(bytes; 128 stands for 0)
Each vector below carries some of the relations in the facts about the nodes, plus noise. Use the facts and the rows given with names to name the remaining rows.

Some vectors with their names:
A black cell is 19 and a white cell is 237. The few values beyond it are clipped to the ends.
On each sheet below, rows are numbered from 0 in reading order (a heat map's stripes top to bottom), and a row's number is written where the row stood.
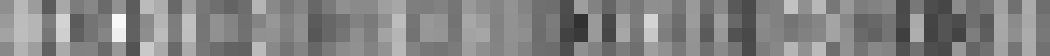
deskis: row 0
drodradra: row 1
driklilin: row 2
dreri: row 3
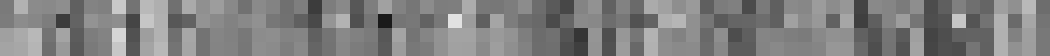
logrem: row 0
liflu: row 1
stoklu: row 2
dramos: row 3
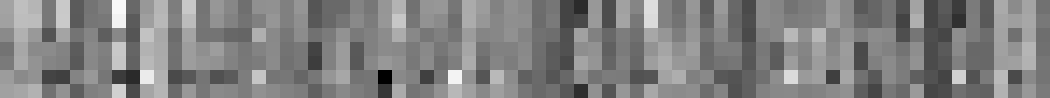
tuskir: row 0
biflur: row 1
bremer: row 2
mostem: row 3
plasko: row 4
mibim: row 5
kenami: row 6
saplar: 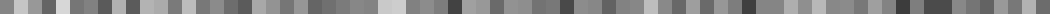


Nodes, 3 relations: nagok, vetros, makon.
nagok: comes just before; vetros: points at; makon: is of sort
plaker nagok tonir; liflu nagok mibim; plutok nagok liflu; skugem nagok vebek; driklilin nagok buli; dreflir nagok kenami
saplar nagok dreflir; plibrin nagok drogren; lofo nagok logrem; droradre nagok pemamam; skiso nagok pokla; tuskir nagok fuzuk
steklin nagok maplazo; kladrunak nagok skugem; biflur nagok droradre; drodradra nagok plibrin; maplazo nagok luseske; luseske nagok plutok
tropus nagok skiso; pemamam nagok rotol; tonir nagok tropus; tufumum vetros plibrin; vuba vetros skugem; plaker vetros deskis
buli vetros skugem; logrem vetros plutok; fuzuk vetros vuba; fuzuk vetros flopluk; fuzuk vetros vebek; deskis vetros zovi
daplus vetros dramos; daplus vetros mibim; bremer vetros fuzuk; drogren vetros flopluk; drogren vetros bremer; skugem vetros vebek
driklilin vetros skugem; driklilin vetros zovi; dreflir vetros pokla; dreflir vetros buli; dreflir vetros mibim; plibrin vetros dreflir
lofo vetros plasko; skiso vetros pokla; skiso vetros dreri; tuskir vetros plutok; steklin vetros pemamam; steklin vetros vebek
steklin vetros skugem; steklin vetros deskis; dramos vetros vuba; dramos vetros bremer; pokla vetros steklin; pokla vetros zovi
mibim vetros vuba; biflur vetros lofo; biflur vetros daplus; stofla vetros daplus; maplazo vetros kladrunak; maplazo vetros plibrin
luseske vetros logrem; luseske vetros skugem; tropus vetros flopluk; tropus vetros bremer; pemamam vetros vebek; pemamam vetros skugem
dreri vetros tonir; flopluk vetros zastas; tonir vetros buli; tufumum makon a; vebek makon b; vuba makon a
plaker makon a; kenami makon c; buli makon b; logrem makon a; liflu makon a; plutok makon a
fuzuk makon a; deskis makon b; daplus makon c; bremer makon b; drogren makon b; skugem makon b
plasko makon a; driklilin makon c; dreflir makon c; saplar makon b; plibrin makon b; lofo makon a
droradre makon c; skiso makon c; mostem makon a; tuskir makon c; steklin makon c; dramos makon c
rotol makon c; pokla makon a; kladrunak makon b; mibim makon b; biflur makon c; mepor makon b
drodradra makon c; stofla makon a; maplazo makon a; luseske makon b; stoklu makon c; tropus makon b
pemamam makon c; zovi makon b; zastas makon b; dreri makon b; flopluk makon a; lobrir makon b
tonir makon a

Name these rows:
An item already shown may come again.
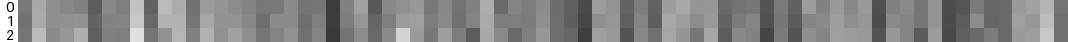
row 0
plasko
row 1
tonir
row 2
plaker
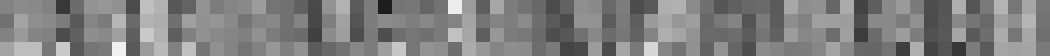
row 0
pokla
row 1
flopluk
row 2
plutok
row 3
biflur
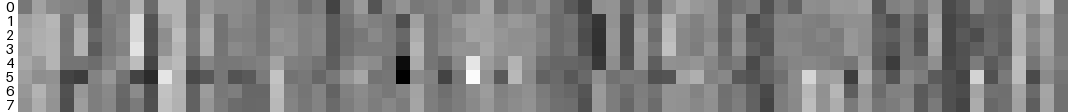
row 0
vuba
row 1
stoklu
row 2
dreflir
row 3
droradre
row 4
skiso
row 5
mibim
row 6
luseske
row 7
vebek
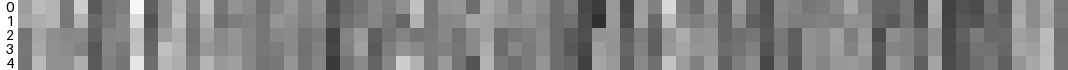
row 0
drodradra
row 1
dreflir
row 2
tufumum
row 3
stofla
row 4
lofo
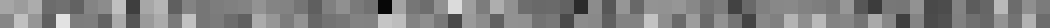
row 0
rotol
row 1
kladrunak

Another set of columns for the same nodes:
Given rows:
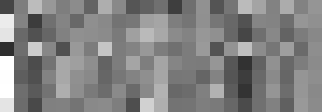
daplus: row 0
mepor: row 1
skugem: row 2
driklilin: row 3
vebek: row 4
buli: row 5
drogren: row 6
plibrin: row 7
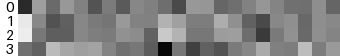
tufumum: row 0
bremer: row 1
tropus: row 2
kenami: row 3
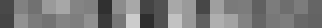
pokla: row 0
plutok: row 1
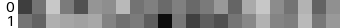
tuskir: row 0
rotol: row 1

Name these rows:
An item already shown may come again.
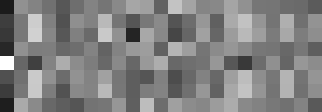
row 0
plaker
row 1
drodradra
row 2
biflur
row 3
tonir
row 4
mibim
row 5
droradre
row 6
drodradra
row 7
lofo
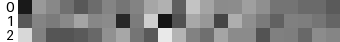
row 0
plaker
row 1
logrem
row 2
saplar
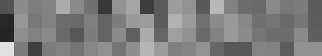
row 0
fuzuk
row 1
tonir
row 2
maplazo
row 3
dreri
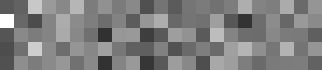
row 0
pemamam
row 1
mibim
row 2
fuzuk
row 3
droradre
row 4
liflu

